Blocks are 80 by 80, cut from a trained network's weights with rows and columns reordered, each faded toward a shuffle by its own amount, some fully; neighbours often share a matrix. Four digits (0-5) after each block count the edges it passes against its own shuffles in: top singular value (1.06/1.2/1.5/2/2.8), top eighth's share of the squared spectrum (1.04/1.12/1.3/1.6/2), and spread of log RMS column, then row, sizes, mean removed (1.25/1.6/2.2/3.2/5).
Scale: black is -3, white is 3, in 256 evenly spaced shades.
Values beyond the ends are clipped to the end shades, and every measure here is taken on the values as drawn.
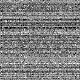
5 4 2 3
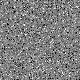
1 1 0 0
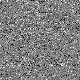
2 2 0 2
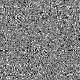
3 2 0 2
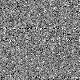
2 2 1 2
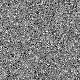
0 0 0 0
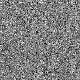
2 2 0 1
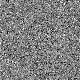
0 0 0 0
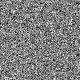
0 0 0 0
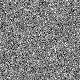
0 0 0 0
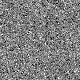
0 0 0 0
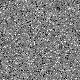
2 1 0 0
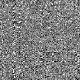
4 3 2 2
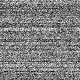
4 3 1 2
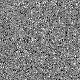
2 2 0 1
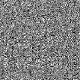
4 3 1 2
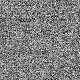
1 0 0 0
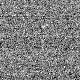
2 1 0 0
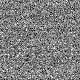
1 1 0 0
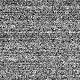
3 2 0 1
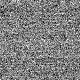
2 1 0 0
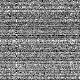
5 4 2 2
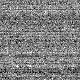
4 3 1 2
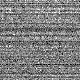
4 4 2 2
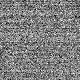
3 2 0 0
